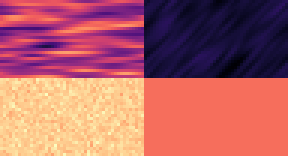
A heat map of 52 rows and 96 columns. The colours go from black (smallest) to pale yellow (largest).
It is made of 2 by 2 panels. Panel 1,1: middling, streaked across, strong in contrast. Panel 1,2: very low, slanting up to the right, faint in contrast. Panel 2,1: very high, fine-grained, faint in contrast. Panel 2,2: high, flat.
